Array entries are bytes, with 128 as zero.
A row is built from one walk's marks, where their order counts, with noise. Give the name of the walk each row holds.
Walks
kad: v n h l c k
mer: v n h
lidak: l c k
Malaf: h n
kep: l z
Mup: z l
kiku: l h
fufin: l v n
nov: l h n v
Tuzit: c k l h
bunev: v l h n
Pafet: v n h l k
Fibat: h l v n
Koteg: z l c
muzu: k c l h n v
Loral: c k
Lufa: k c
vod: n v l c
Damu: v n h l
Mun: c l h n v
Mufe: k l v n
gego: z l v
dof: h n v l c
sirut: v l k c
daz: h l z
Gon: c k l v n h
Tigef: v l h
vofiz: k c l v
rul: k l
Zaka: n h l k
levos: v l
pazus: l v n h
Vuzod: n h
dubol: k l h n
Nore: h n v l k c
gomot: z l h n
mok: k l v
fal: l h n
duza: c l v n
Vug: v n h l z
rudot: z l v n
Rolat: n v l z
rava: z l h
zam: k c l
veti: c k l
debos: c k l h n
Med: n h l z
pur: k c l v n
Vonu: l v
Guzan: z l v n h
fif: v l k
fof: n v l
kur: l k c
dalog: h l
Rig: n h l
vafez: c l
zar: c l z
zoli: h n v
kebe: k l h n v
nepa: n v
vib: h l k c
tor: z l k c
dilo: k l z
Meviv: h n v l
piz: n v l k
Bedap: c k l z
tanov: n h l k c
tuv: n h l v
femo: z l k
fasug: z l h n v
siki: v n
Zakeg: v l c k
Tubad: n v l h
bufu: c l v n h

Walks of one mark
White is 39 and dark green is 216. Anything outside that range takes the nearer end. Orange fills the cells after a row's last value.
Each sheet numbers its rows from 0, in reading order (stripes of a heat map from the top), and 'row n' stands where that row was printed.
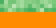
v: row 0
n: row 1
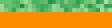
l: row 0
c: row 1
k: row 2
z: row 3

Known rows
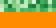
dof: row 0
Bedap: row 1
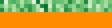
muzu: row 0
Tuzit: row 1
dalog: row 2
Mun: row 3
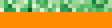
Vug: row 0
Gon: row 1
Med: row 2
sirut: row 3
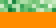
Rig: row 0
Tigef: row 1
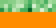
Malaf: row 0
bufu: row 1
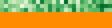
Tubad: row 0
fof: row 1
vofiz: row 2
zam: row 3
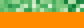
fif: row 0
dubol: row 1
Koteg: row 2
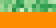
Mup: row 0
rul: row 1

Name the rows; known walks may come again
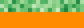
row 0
dalog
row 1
Vuzod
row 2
kad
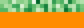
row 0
kiku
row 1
vofiz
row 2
Rig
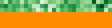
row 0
zar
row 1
rava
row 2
Lufa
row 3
tor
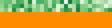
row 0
Mup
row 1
muzu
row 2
Meviv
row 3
Tubad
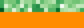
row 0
bufu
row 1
Med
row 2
Guzan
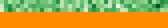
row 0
Zaka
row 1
kep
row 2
Mun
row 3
dof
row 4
Mufe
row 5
lidak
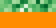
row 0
femo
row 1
kur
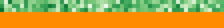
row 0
debos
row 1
vafez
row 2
Pafet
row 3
bunev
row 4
dilo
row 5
fif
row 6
Vug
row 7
duza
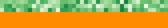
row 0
daz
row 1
mer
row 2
Nore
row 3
zoli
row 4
Damu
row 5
fufin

